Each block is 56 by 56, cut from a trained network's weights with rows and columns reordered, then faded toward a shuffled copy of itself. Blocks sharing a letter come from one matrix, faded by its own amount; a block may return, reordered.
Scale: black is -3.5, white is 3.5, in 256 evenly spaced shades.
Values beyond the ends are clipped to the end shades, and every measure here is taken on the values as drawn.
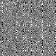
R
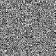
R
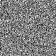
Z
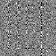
R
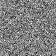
Z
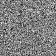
Z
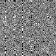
R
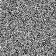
Z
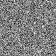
Z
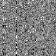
R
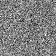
Z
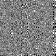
R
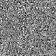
R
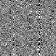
R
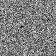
Z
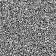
Z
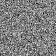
Z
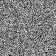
Z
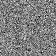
Z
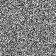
Z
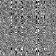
R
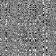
R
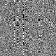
R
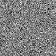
R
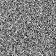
Z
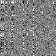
R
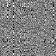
R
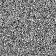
Z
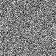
Z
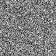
Z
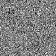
R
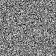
Z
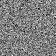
Z
